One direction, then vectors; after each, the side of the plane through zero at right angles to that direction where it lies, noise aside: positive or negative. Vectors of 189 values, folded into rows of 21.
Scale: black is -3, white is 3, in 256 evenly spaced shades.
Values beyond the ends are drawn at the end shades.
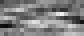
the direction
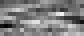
positive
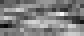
positive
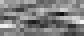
negative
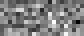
positive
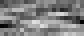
positive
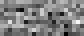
negative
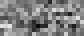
negative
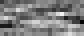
positive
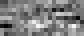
positive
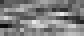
positive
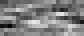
positive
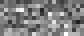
positive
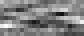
negative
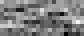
negative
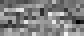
positive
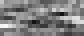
negative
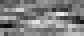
positive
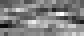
positive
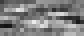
positive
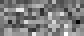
positive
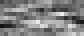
positive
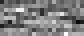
positive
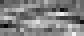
positive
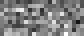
positive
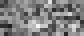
positive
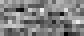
negative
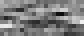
negative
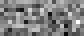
negative
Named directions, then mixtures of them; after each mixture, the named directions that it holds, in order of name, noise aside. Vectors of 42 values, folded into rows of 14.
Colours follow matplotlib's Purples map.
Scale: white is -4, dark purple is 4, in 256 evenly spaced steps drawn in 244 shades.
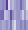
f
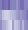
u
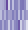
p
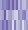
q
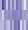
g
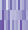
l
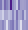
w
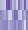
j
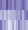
p, u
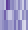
j, q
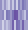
q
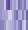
j, u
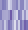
f, j, p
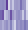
f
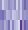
g, p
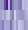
f, q, w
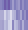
u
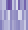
j, w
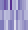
f, l, w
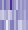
w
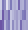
l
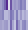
f, p, w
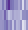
j, q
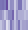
f, g, w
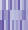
l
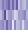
q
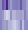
f, q, u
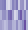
j
